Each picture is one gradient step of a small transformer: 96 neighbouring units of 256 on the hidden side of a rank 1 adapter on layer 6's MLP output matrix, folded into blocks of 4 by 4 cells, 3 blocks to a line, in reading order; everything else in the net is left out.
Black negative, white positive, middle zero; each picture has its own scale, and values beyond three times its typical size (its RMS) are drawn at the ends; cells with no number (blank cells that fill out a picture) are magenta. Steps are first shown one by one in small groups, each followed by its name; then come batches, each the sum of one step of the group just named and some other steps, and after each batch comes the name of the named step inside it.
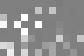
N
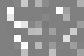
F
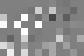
N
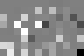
N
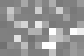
F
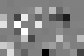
N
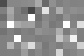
F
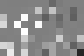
N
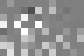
N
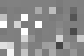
N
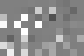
N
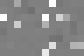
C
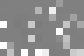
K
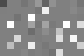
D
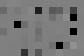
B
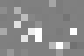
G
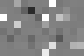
C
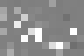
G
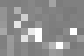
G
